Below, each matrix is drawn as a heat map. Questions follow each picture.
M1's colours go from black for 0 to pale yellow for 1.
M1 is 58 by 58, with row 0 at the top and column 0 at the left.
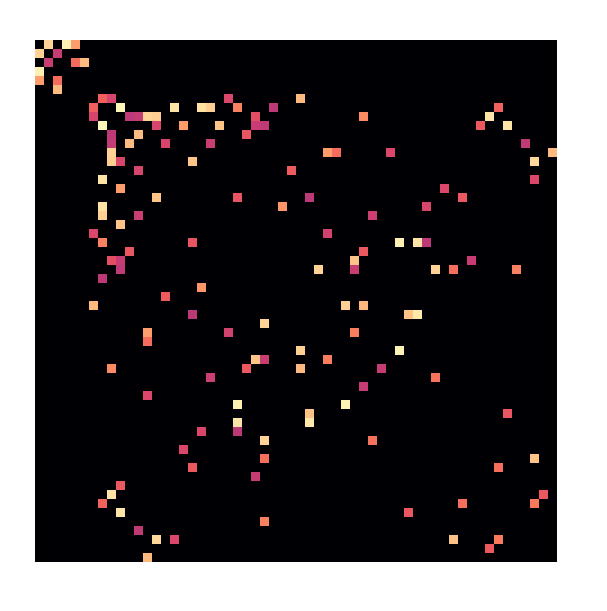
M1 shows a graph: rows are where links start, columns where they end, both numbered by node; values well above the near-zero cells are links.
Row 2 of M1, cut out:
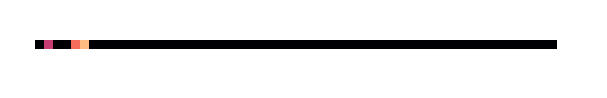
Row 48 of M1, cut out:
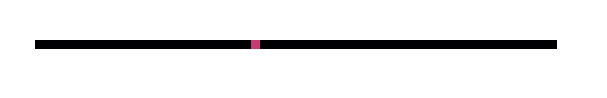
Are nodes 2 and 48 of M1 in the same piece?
no
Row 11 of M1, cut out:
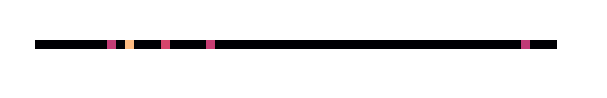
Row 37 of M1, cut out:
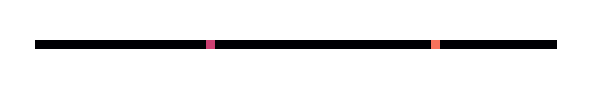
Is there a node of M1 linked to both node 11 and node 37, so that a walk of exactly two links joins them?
yes
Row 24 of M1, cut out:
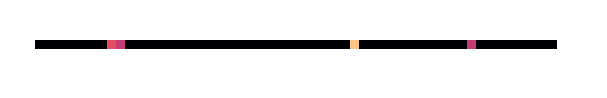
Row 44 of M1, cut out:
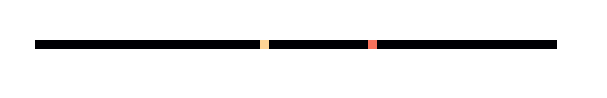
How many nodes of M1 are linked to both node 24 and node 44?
0
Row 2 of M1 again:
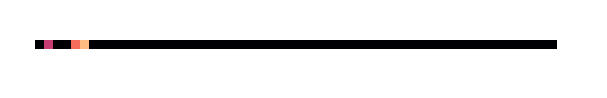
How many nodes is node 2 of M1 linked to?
3
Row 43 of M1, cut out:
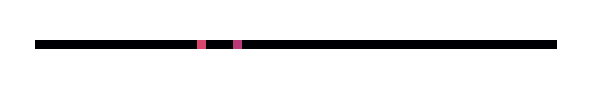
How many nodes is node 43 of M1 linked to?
2
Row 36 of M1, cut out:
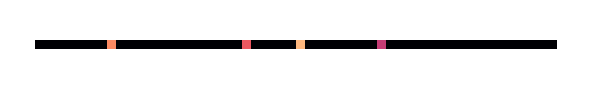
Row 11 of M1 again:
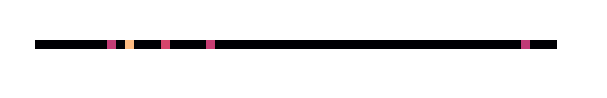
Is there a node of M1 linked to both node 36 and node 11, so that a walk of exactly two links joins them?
yes
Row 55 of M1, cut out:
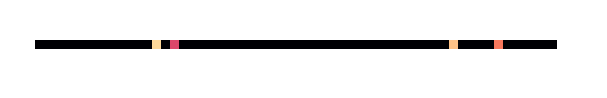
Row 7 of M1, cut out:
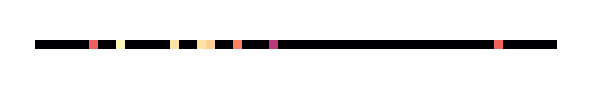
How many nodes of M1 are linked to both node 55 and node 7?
2
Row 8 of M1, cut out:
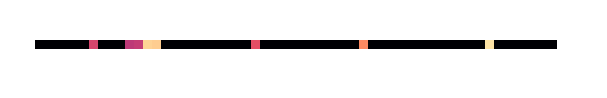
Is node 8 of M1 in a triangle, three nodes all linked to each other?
yes
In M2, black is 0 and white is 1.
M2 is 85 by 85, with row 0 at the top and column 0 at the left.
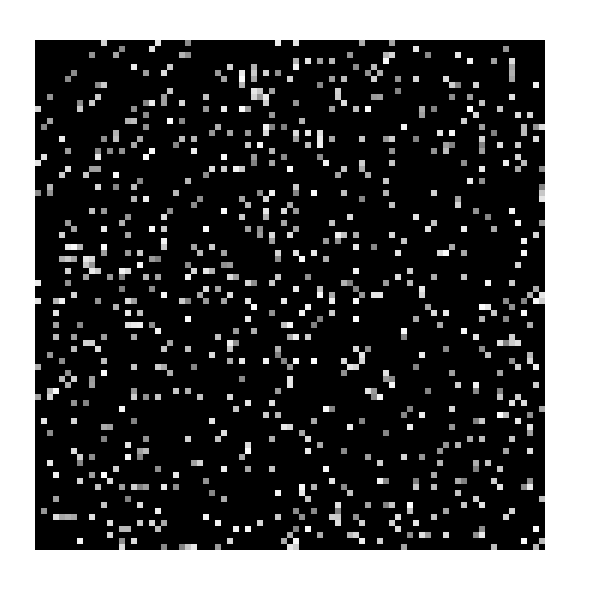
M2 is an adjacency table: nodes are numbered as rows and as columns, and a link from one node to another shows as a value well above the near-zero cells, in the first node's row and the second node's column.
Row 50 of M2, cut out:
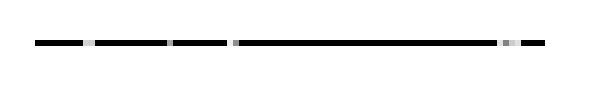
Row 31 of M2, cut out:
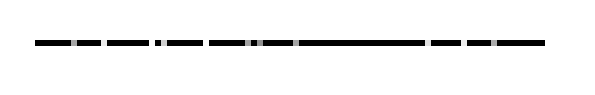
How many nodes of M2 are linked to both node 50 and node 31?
0
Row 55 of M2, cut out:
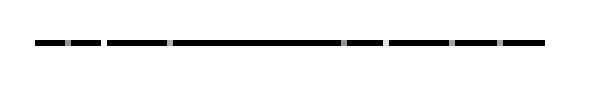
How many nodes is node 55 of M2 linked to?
7
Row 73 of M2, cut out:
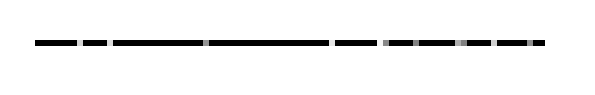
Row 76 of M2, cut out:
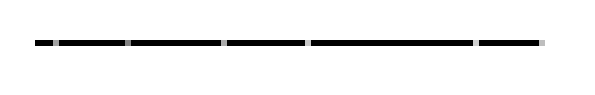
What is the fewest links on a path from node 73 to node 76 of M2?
1
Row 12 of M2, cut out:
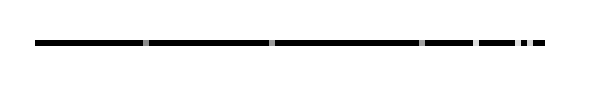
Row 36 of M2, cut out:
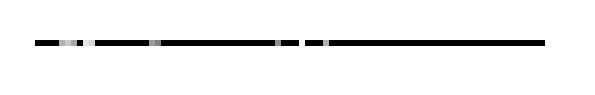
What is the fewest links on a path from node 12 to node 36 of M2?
3
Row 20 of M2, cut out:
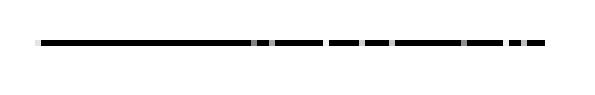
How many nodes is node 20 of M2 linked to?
9
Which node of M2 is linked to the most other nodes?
node 43
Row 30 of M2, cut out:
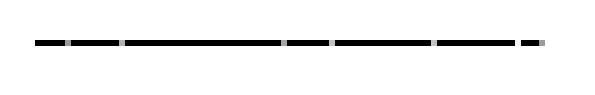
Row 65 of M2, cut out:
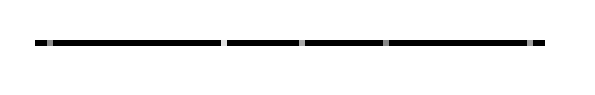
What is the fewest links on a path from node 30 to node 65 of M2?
4
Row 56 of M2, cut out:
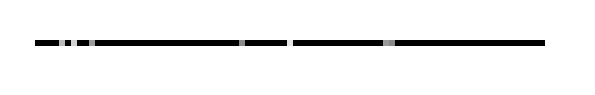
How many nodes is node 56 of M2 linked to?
7
